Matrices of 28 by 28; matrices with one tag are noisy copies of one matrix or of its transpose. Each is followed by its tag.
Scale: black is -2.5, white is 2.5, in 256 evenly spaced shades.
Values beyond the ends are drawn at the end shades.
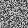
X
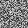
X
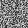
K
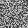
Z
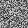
X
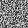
K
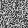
K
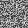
K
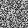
X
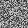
X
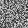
Z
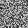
Z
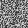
K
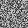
X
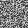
K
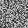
Z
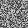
X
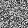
X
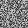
X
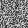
K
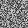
X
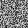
K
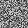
X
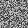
X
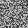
Z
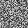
X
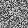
X
